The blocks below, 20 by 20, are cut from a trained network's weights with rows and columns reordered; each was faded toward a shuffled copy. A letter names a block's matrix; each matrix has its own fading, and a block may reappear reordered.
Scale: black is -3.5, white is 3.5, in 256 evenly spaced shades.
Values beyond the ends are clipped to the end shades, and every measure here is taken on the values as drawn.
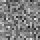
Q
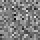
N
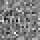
Q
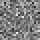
N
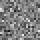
N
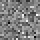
Q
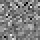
Q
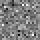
Q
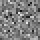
Q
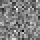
N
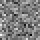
N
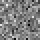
Q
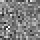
Q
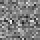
N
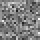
N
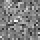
Q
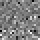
Q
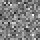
N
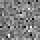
Q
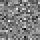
N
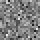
Q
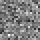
Q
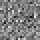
N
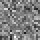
N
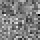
N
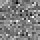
Q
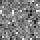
Q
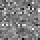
Q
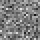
N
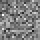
N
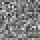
N
